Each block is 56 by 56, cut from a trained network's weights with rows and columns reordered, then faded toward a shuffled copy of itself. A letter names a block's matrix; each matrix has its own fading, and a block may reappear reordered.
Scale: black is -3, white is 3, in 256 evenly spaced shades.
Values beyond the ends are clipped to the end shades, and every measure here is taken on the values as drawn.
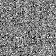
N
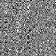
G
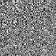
G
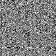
N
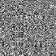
G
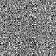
G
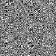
G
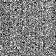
N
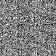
N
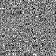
G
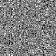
G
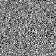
G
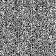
N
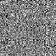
G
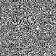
G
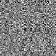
G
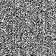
N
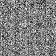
N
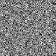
G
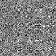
G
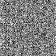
N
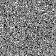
N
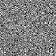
G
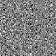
G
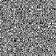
G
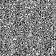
N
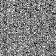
N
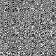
G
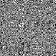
G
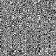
G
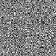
G
